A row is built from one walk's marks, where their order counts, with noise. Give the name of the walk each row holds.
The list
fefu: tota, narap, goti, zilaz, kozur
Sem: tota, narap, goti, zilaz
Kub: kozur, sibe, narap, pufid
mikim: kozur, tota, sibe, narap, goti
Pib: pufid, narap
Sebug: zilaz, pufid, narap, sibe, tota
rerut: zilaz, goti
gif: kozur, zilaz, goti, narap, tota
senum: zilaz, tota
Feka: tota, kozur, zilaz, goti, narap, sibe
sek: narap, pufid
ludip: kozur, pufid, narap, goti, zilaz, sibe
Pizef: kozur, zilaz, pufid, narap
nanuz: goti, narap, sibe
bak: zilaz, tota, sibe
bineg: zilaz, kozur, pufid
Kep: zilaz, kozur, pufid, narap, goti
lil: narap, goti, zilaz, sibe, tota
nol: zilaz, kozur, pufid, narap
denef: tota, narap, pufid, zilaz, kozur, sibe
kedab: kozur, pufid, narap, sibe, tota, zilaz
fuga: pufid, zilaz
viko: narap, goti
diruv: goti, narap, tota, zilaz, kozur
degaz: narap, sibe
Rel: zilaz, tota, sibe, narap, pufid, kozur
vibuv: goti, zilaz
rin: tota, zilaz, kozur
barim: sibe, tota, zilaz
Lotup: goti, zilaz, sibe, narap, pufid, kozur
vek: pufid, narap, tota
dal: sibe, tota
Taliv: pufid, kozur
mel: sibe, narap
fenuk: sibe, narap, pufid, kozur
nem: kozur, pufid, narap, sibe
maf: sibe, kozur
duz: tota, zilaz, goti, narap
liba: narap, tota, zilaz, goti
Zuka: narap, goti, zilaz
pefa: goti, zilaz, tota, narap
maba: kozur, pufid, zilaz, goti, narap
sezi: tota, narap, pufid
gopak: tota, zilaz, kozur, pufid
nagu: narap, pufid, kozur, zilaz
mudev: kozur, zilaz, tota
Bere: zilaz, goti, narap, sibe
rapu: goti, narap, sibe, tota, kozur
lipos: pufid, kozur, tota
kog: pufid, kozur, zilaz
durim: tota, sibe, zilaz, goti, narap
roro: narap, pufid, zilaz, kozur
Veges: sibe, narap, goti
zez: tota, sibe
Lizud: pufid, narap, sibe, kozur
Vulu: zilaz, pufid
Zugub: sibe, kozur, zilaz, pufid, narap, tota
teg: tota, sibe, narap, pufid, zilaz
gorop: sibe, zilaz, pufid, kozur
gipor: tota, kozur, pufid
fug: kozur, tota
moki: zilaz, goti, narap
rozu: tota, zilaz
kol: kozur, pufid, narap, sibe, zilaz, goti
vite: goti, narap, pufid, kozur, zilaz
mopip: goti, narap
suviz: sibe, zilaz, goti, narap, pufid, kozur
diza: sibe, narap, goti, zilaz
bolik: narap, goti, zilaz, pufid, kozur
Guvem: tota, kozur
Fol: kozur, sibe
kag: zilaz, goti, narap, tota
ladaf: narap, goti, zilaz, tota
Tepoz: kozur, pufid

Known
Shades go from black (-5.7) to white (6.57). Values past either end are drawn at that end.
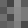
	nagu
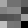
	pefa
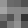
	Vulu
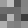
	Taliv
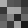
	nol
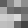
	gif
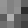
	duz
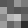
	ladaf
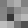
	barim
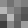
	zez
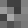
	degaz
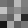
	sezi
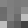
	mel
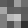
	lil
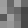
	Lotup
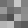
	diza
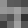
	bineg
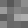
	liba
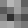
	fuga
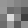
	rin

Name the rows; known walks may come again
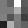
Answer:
teg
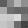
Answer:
gif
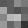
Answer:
ladaf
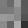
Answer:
senum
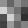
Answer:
Feka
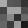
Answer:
nol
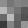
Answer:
zez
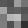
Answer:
lil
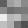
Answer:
mudev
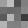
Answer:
Taliv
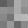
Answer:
mikim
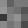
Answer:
rapu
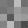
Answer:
kedab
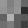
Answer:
duz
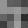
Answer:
bineg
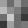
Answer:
denef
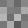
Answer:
Tepoz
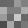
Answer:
Kub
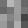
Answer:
lipos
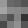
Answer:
Vulu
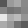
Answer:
fug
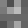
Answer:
Kep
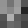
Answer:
durim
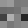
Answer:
Lizud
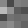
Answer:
nanuz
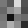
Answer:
vite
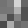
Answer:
rozu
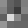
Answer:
roro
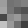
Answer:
diruv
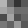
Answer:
bak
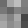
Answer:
vek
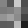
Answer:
Sebug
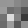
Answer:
rin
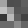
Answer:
Bere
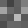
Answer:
sek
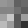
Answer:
maba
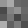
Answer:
Pib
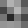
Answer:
kog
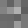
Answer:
rerut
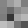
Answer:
barim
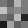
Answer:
sezi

